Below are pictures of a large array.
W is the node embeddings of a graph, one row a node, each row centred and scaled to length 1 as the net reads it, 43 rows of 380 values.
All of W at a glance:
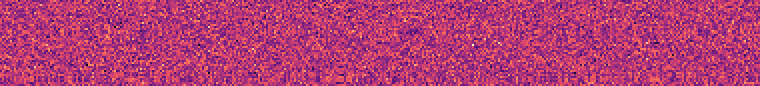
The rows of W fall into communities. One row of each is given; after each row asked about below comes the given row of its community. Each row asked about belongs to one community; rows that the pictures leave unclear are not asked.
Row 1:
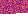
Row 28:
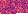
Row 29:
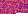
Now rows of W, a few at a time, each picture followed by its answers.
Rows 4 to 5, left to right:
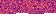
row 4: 1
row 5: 28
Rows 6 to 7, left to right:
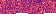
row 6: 28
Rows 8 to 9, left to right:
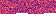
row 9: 29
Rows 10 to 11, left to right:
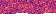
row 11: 28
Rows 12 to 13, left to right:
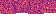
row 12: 1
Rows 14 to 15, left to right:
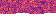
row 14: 1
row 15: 28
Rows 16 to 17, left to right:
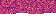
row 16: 28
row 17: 1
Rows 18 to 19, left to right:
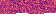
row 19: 1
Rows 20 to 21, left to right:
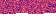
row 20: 1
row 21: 29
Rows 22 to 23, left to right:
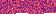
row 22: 29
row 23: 1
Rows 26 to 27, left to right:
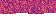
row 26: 1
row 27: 1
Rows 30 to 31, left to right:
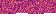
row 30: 1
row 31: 28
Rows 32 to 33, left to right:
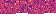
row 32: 1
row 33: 28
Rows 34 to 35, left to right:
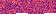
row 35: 29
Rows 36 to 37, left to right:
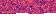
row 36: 29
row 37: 28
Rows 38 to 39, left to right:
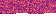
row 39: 29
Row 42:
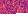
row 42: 28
